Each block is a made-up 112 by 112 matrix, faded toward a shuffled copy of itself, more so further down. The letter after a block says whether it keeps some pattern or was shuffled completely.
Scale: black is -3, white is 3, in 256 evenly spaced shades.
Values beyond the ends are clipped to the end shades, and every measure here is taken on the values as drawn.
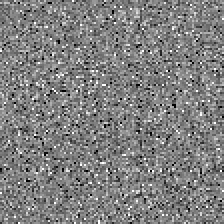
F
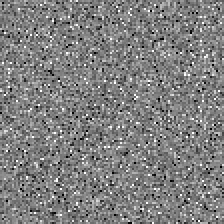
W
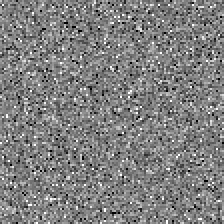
W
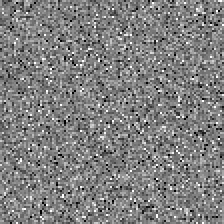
W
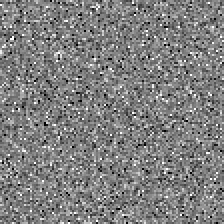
W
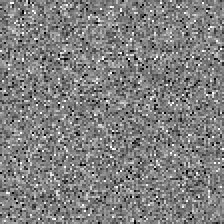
F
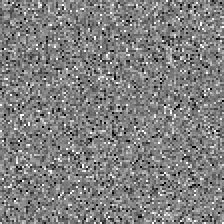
F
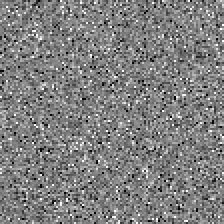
F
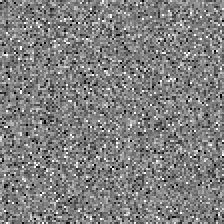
F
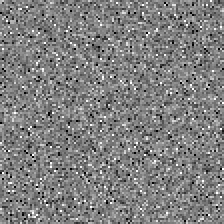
W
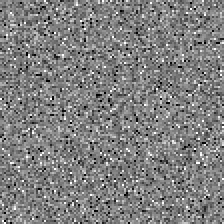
W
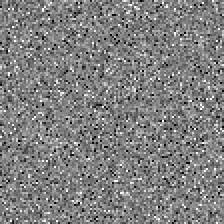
W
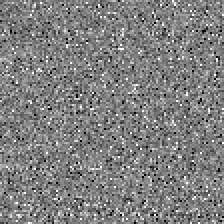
F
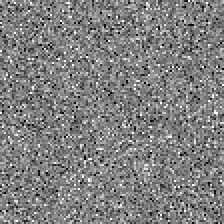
W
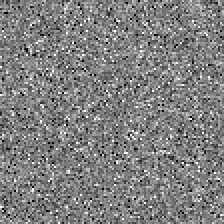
W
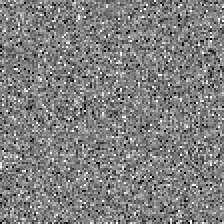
F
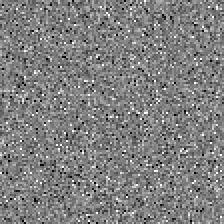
W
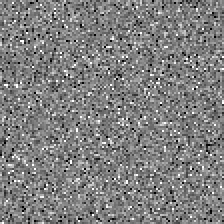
W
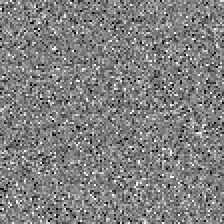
W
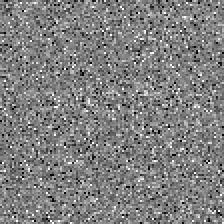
F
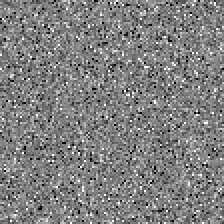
W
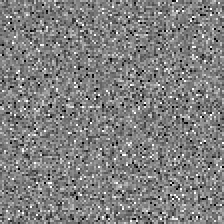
F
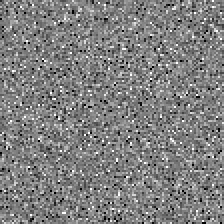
W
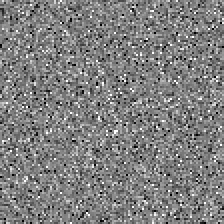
F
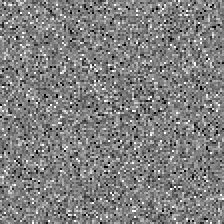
F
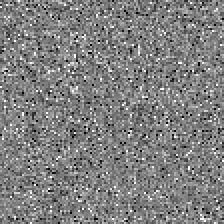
F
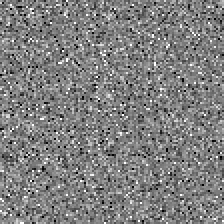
F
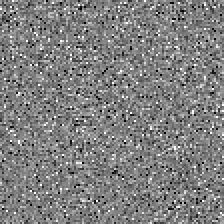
F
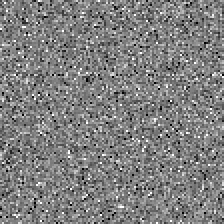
F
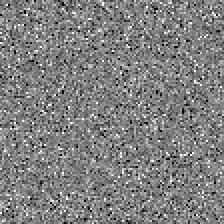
W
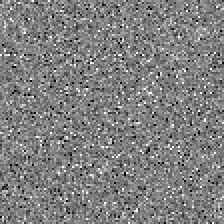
F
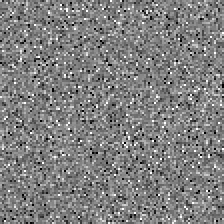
W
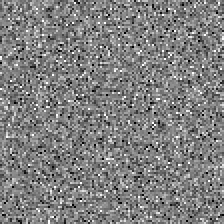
W
